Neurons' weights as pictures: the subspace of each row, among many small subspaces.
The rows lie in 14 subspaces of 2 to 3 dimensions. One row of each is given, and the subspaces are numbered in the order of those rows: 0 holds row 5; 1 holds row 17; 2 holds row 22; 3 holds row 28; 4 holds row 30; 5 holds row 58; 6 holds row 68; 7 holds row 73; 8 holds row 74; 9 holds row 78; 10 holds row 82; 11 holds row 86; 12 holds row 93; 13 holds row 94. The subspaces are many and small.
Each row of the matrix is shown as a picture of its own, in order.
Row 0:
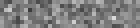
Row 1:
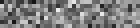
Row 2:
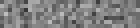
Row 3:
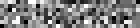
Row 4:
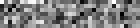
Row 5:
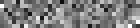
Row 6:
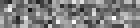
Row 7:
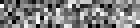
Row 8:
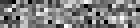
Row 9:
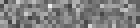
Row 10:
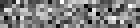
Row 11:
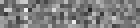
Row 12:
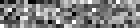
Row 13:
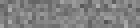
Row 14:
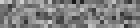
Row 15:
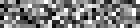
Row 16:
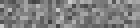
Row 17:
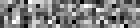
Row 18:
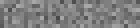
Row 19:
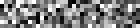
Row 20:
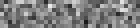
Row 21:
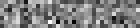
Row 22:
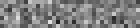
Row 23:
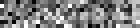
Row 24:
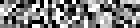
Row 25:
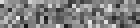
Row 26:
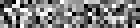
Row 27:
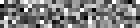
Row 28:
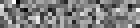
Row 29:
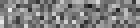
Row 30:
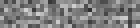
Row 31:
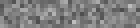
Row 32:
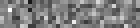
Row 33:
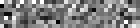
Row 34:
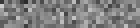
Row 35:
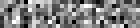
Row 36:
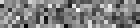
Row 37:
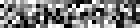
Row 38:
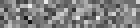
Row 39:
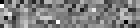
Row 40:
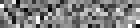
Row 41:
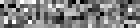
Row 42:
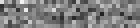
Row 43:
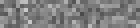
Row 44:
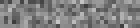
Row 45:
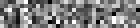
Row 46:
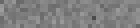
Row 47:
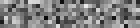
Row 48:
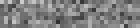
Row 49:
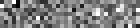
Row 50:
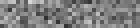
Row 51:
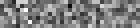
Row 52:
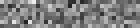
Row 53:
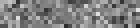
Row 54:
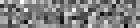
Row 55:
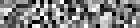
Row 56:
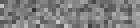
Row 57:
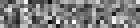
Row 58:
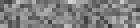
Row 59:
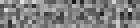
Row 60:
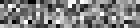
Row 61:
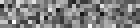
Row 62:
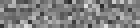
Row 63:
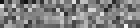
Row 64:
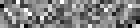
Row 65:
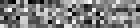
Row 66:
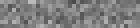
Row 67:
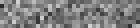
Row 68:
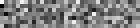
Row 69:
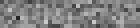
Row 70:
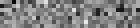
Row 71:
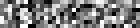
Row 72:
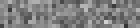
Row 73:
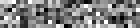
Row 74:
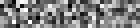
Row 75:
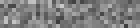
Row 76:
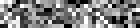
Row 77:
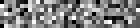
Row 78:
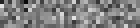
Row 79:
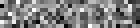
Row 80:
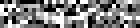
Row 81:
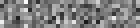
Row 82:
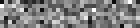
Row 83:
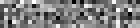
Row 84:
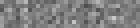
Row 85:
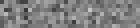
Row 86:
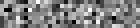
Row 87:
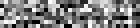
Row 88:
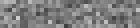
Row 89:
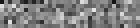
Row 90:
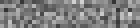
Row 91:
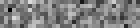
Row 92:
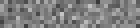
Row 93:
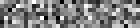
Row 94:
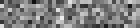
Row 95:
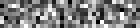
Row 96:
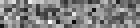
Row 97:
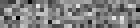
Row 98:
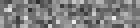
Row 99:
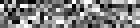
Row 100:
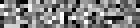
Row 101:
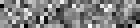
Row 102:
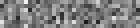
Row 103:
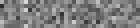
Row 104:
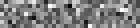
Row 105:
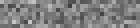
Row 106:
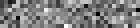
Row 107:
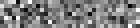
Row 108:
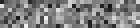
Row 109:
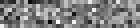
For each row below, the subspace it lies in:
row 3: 8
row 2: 6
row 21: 2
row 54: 6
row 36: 0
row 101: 0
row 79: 4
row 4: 10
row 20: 5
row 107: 4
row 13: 6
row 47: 9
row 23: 4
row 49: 5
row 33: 6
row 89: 10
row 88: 7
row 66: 8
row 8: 7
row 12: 13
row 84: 1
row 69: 4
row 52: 8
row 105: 8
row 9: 5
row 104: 5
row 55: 12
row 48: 1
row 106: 5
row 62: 13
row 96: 13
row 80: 1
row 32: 10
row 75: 2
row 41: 2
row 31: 13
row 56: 4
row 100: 6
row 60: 8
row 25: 0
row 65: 3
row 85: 11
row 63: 9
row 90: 12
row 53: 5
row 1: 3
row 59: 12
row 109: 13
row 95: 13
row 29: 12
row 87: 4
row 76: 5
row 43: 2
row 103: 9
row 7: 7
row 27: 10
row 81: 9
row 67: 7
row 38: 10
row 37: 4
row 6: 11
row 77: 6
